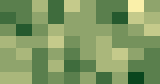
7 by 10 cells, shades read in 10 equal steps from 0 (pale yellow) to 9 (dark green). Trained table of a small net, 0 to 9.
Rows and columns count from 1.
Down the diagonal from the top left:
6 6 5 2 6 6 7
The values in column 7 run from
3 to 7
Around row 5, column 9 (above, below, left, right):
5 6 2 6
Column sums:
32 34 34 31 34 30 32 33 30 32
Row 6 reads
4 4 6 3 7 6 3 3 6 6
